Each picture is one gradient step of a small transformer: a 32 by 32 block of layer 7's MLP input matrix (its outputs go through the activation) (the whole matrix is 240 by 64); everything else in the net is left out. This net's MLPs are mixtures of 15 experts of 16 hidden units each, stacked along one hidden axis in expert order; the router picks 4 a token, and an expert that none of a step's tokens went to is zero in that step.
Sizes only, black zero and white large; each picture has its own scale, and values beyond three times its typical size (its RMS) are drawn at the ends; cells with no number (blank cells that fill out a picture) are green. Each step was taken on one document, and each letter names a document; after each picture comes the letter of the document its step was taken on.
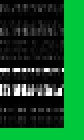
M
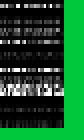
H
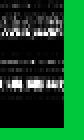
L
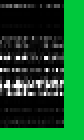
H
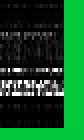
H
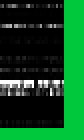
H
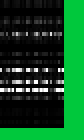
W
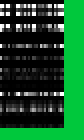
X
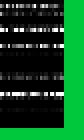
X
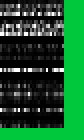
M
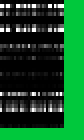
X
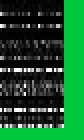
M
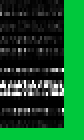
M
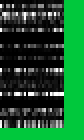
M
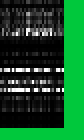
W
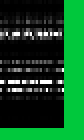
W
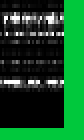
L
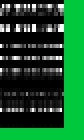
X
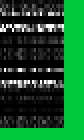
H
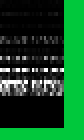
H
